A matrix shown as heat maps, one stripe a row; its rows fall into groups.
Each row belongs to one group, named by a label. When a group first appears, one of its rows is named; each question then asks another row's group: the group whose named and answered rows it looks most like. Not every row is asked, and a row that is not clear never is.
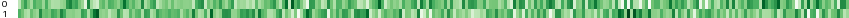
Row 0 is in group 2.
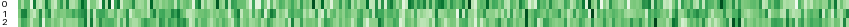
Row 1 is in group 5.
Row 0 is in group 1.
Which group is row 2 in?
5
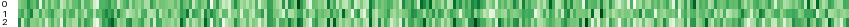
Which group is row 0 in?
2
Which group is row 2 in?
2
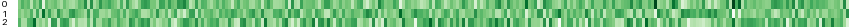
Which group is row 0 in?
5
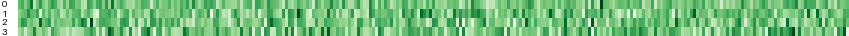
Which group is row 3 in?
5
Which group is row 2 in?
5
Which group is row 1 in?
2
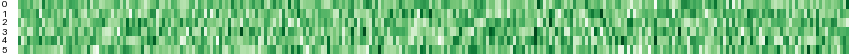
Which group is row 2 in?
5
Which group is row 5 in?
2
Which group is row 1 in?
2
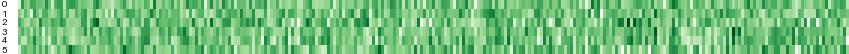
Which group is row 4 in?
5
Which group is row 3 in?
5
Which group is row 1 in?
1
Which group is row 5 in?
2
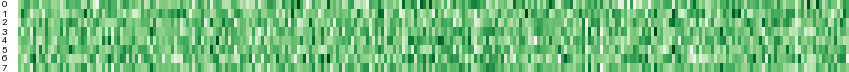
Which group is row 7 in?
1
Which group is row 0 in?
2
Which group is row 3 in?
1
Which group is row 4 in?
1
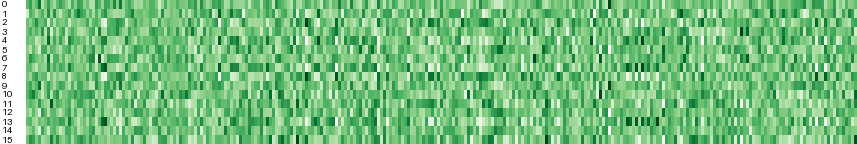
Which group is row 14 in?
1
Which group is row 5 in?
1
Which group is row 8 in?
2
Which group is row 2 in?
2
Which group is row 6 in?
5
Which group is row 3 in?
5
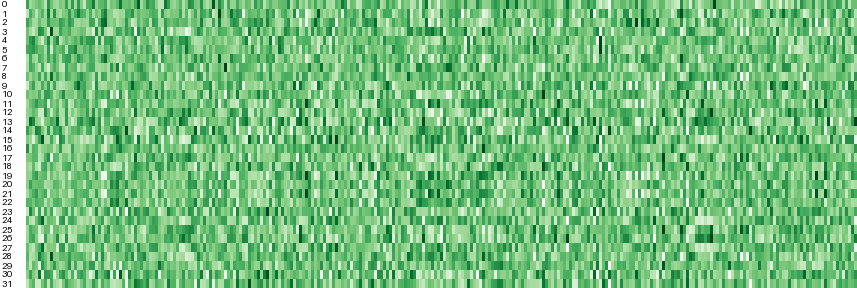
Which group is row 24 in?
5
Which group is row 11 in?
2
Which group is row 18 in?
1
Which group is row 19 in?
2
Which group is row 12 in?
5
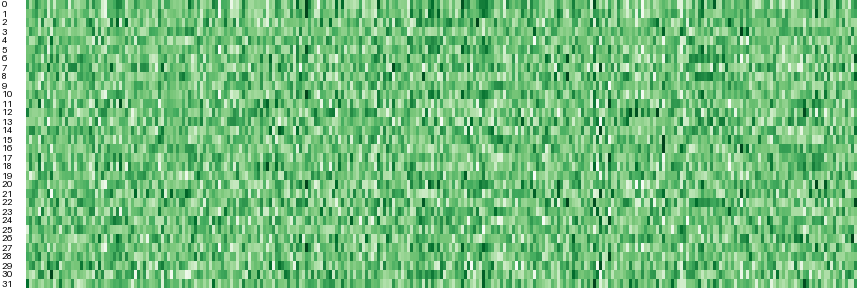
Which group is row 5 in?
2
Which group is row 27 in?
2
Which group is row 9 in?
1
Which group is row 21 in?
5
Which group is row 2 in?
1
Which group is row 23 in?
1
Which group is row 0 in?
2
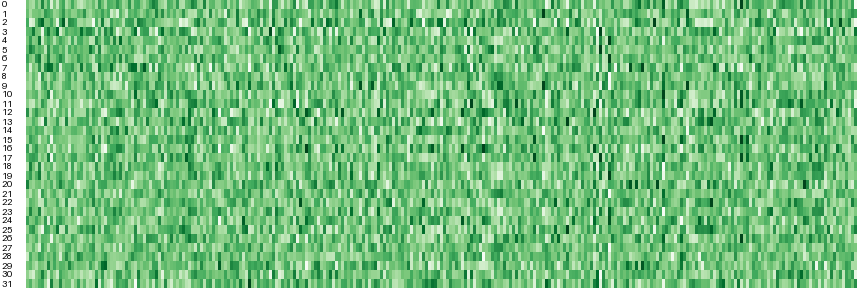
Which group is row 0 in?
5
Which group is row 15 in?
5
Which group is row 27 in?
1
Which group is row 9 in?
1
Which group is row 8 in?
1
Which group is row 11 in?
5
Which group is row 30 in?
5
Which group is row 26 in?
5
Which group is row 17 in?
5
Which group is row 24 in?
2
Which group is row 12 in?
2
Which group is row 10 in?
5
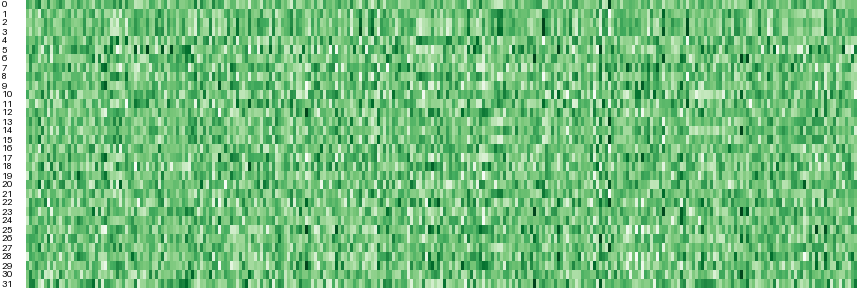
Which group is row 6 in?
5
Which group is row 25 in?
2
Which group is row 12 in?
2
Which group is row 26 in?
5
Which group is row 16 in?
1
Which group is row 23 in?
5
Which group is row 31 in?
5
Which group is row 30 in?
5
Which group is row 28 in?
2
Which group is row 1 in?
1
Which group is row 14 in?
5
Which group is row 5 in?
5
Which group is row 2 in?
1
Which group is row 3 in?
1
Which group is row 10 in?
5
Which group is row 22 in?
2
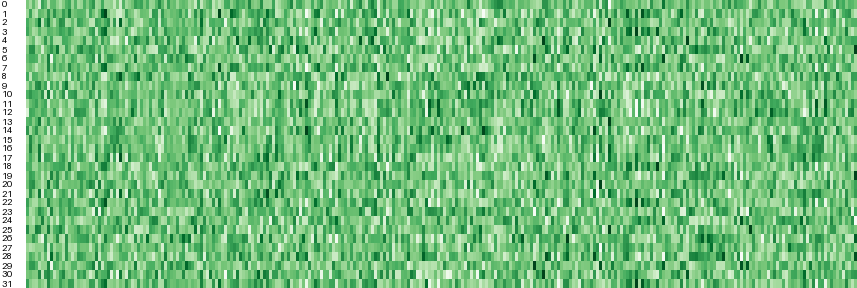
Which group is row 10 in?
5
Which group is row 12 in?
2
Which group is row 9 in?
2
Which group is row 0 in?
1
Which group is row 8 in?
2
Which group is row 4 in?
1
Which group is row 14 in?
2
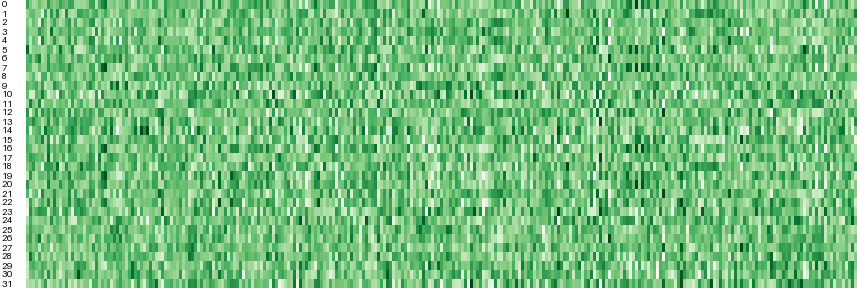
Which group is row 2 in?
1
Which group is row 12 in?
1
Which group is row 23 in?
2
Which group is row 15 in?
5
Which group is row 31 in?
5
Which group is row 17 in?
5
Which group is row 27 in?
5
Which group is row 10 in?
5
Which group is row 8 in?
1
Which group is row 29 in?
2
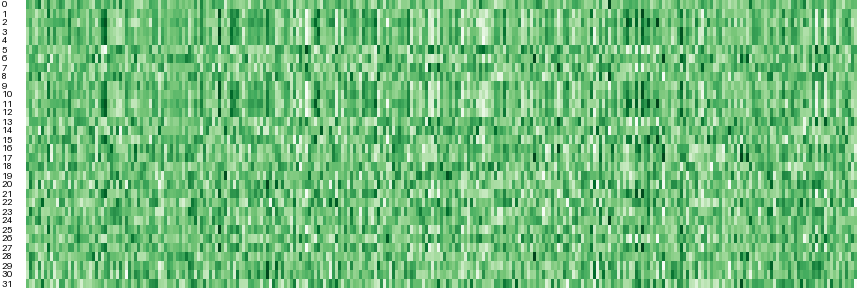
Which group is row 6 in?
5
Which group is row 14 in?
1
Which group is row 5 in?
2
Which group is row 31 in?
5
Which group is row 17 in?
5
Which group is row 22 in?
5
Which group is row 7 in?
2
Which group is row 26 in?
2
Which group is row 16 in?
5
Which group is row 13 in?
2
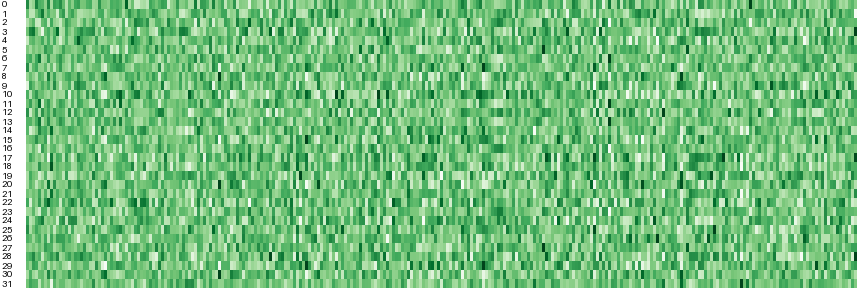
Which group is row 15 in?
2
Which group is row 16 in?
1
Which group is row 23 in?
1
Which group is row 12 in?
1
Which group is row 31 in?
5
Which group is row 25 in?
2
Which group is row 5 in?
1
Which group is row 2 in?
1
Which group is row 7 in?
2
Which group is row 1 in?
5
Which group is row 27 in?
1
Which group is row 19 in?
5
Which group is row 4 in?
2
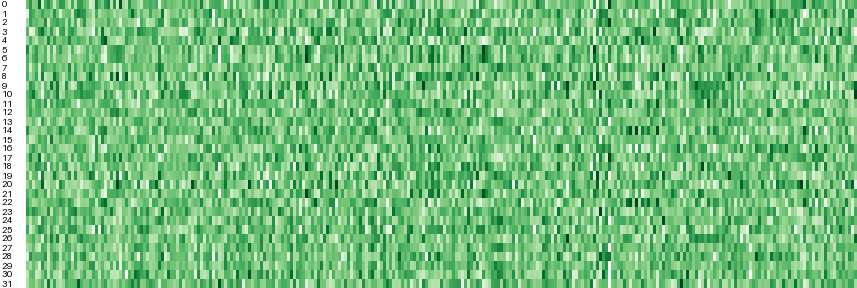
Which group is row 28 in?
2
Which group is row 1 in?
2
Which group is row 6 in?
2
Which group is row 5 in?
2
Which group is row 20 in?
5
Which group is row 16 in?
2
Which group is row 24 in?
1
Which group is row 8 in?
1
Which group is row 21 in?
2
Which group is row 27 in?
1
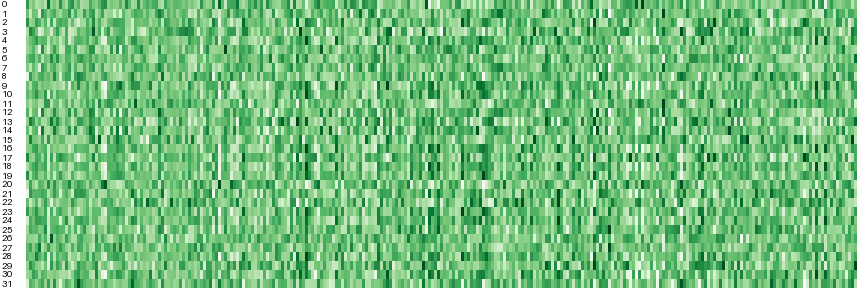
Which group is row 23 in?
2
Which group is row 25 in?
2
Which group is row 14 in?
1
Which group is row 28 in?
2
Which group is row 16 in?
2
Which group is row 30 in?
2
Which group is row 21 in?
2
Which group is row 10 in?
2
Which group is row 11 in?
5
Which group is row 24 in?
2
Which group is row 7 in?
1
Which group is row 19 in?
2
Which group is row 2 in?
2
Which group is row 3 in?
5
